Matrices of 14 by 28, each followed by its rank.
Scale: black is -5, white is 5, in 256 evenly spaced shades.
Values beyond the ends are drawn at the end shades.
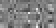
three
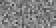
full rank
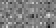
three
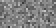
full rank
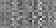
three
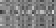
two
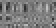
three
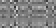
two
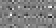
three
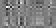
two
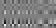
one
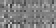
three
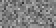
full rank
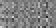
three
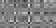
two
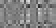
two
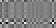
one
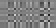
one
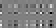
one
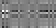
one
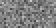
full rank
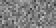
full rank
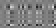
one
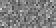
full rank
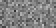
full rank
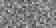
full rank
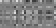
two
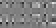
two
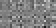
three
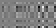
one
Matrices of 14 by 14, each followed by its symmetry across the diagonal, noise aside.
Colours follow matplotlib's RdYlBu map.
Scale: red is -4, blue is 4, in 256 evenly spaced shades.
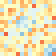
symmetric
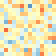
antisymmetric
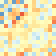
symmetric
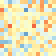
antisymmetric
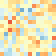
antisymmetric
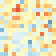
neither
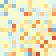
symmetric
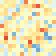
symmetric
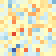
neither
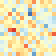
antisymmetric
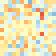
neither
